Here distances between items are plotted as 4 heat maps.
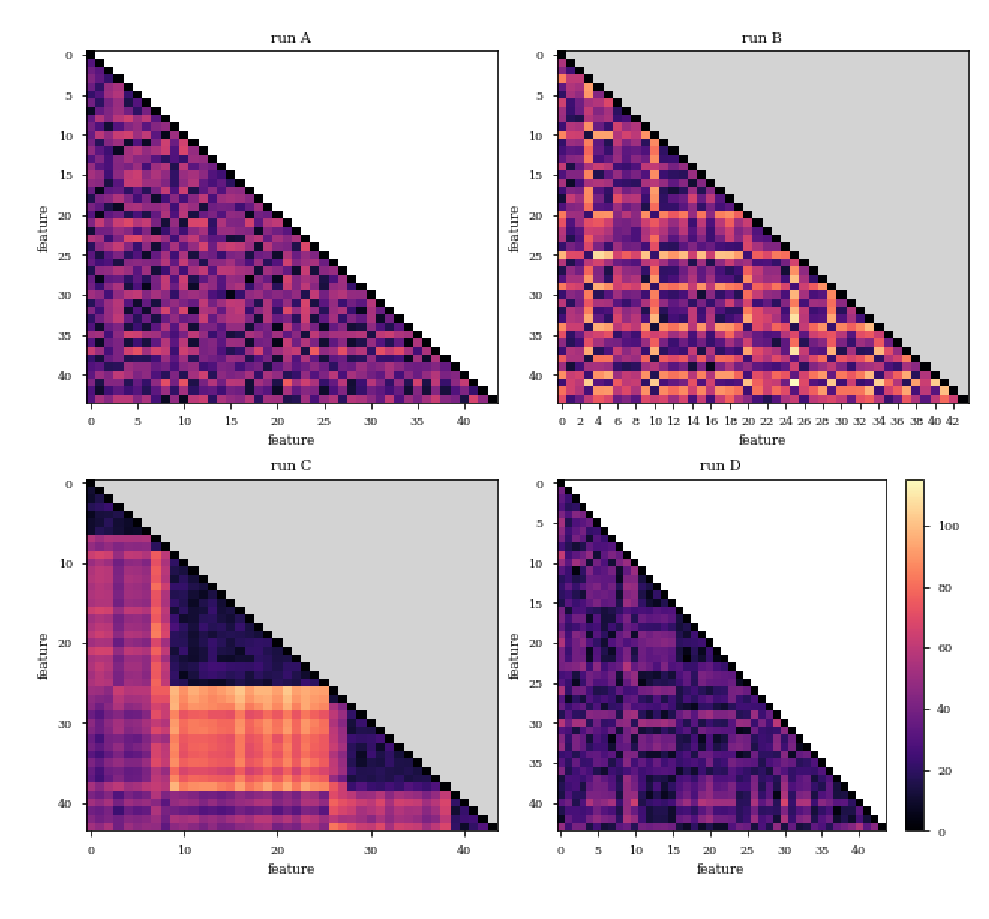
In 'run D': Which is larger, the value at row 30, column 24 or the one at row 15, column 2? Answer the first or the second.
the first
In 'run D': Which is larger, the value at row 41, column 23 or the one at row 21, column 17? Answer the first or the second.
the first
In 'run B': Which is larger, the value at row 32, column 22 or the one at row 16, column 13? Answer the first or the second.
the first
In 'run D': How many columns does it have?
44
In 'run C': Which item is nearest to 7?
8
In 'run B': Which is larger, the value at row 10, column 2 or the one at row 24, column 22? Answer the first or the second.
the first
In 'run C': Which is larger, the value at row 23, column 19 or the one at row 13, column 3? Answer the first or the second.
the second
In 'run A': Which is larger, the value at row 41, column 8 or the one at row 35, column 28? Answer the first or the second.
the first
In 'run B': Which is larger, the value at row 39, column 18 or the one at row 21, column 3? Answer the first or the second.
the second
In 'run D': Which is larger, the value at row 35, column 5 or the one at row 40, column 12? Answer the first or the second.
the first
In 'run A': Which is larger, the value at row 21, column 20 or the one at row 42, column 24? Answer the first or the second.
the first
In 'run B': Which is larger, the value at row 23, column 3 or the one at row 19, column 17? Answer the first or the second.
the first
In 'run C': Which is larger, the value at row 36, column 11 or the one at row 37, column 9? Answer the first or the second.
the second
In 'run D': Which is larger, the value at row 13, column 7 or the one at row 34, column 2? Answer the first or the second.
the first
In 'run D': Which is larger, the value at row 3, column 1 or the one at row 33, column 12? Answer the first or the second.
the second
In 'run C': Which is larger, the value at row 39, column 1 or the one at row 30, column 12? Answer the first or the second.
the second
